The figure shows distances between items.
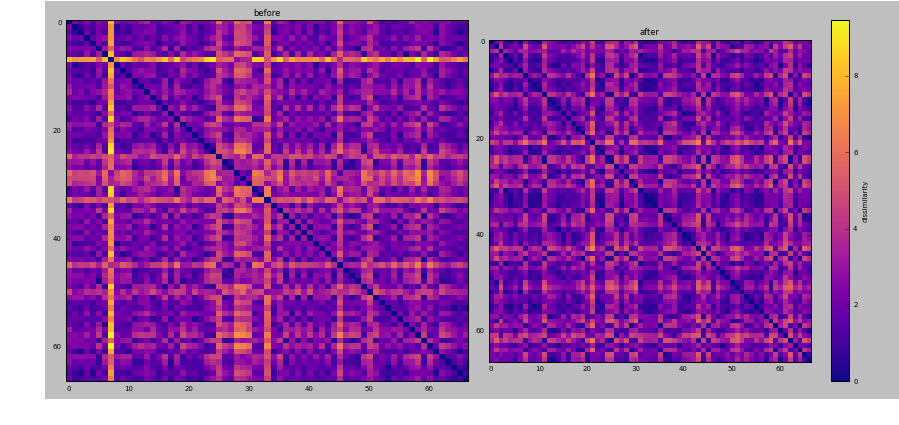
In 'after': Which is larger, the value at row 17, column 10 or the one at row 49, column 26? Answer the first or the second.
the second
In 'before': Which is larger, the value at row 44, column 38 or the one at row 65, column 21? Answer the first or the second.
the second
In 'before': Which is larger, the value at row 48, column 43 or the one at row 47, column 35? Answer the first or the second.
the second
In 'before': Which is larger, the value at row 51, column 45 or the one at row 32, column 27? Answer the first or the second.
the first
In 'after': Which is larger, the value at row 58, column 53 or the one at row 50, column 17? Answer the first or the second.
the first
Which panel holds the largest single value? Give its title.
before
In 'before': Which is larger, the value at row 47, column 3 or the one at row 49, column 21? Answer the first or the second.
the second
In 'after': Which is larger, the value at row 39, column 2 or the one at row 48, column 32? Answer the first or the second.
the first
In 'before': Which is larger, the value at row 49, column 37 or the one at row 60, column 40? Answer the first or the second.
the second
